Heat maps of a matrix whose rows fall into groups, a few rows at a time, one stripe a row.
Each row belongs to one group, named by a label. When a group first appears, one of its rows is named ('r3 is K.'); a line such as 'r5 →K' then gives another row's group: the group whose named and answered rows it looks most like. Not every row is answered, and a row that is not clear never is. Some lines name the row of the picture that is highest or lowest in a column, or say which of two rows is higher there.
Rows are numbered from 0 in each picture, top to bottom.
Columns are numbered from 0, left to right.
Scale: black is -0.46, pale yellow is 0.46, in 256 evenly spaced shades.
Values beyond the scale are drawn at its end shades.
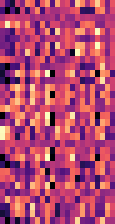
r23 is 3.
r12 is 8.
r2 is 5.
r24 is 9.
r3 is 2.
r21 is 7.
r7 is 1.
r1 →3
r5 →3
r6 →1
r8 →9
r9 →3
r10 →7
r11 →3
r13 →7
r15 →2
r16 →7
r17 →7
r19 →9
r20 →5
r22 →7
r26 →7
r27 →3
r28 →2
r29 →8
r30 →8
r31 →3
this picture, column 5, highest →7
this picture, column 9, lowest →24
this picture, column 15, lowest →25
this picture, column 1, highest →3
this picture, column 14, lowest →7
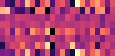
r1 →9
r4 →7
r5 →2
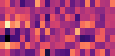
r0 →9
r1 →5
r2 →2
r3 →2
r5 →3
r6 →2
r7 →9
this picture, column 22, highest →0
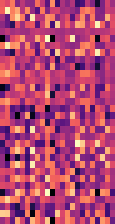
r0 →5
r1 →2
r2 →8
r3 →1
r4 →9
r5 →7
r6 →2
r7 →1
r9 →5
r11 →2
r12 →8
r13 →7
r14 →2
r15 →9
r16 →9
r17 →9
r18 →8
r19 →3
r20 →1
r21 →8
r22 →3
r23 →8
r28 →2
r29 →9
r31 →7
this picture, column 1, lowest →22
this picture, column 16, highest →20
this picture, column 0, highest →30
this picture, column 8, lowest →20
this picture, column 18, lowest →15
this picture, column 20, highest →22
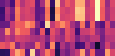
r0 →1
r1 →1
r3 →8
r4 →2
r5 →2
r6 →5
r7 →8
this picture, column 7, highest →6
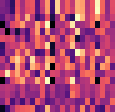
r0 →1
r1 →1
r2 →1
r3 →7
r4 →3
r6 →7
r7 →1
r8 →8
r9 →7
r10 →2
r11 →7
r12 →9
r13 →9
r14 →9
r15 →8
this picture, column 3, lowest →4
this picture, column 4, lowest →14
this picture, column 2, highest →8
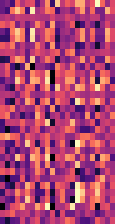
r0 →1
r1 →8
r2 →2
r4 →8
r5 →8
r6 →5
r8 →8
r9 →9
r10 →7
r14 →1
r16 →9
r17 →7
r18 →3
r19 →2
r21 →3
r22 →7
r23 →3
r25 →3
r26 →1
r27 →1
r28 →1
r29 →7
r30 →5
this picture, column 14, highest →29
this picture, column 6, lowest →9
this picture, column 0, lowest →29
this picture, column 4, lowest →16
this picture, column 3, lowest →9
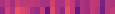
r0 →2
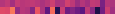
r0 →2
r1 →5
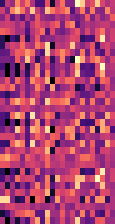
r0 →1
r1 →8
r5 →3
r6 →7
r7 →8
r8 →1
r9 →3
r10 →3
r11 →7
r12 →5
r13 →3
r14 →8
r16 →8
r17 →3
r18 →7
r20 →8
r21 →7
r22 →2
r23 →2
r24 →3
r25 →1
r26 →3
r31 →3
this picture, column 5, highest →8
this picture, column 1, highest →28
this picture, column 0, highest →28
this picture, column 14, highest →6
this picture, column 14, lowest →8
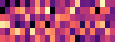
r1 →7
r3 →9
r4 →8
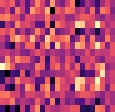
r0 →5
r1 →7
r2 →2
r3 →1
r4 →5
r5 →8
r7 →9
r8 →2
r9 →9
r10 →3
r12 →1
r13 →2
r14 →5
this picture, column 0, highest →9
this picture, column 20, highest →10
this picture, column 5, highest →12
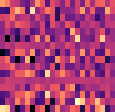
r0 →9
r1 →8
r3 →2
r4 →9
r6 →2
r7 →8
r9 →5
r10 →8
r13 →8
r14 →1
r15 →9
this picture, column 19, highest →14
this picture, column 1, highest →15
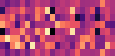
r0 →3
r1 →7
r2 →5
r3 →9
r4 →7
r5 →2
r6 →8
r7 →3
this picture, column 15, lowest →2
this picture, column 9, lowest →2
